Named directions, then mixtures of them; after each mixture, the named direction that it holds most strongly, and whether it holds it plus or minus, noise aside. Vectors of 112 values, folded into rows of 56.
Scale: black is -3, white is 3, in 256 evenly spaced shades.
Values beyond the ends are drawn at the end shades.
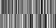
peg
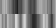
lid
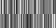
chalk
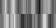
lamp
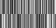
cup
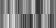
lamp, plus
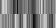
lid, plus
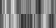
lamp, plus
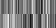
peg, plus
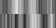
lid, minus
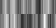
lamp, plus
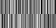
cup, minus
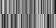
cup, minus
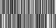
cup, plus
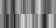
lamp, minus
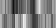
lid, plus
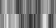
lamp, plus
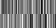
peg, plus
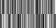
cup, plus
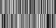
cup, minus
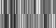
chalk, plus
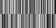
cup, minus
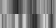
lid, plus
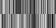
cup, minus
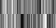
lamp, plus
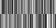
peg, plus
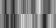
lamp, minus
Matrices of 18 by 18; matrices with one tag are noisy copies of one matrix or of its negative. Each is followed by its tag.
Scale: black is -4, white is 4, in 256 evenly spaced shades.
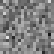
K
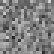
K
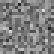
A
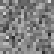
K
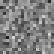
K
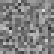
A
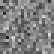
K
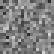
K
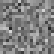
A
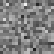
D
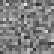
D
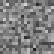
D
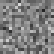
A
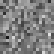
K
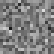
A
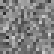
K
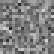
A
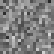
K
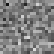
D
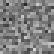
D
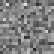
D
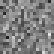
K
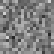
K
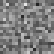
D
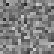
D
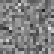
A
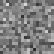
D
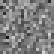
K
